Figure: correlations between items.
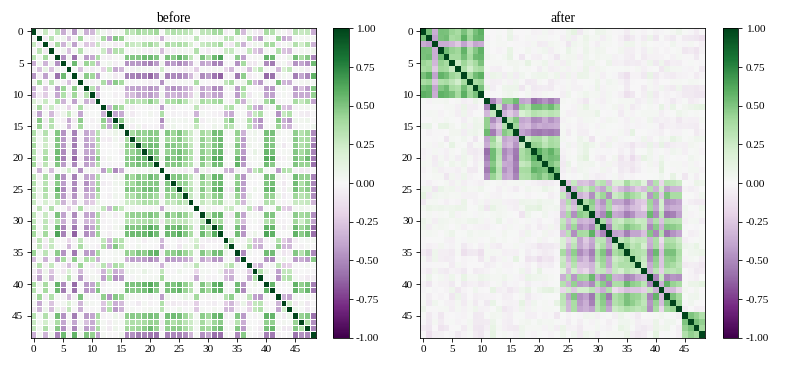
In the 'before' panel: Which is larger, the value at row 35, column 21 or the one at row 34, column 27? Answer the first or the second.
the first
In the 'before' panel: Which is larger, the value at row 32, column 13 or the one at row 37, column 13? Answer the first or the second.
the first
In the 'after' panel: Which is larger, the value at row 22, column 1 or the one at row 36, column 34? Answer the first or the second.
the second
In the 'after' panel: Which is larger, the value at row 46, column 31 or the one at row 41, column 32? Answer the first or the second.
the second
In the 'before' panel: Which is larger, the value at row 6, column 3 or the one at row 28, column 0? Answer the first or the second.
the second
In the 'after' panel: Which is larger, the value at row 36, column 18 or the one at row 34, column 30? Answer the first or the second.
the second
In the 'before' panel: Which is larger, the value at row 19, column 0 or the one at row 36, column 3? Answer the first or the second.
the first
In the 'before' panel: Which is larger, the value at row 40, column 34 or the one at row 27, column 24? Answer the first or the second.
the second
